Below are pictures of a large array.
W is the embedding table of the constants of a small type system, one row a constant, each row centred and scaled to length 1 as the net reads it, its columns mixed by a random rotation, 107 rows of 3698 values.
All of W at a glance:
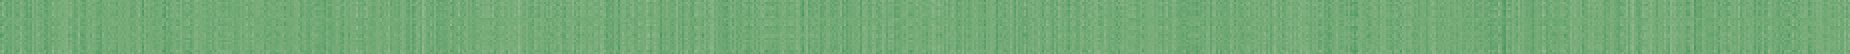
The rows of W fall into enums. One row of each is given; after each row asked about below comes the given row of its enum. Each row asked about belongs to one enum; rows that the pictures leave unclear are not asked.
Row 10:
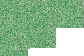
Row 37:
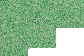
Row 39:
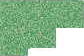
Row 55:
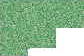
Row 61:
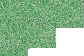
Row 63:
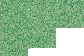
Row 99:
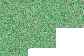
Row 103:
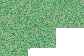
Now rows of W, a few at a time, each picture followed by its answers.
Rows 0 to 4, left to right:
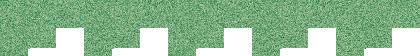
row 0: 37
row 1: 63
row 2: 61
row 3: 63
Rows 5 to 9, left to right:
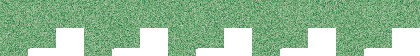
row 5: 99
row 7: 55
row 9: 63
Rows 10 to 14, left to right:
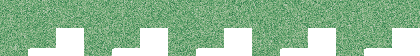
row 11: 39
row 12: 63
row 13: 61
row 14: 55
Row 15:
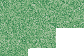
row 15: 61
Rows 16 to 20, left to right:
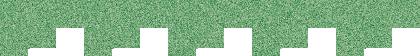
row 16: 55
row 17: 55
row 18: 61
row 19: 37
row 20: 103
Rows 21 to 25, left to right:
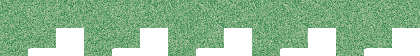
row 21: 63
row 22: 63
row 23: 61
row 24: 61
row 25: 55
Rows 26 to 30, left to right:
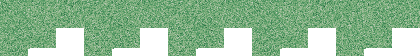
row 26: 63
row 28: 103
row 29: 63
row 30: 55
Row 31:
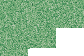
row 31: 55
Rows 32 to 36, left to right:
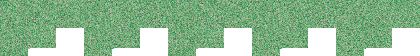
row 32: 37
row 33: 55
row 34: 61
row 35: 55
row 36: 103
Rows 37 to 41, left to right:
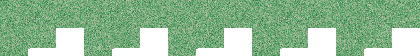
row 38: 10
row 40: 37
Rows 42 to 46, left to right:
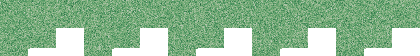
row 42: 63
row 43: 10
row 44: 55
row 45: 61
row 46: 37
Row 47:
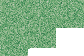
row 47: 39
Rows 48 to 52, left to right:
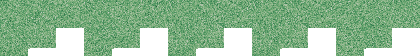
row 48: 37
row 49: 63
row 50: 61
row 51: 61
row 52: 103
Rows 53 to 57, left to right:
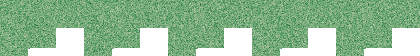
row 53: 103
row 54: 99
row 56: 103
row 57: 55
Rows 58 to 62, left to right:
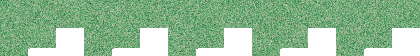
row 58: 37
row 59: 99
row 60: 103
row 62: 39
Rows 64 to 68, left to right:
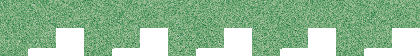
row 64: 61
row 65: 37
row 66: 103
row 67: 103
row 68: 37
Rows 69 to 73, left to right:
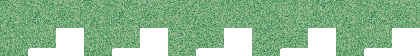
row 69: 37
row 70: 37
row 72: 63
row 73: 37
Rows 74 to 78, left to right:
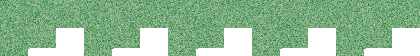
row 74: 37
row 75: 55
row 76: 103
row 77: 103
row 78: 55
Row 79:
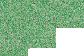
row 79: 61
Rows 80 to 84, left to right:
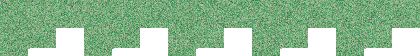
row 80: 63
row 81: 39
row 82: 61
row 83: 37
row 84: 37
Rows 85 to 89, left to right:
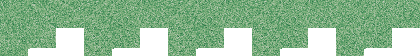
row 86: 103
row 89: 39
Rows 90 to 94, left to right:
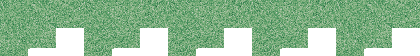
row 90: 61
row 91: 63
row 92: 63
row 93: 63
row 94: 61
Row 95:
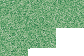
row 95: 103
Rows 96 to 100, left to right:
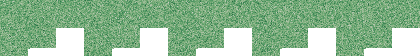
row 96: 103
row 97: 37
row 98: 63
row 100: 55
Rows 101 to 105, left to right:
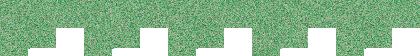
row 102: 55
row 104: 61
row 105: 103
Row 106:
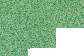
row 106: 103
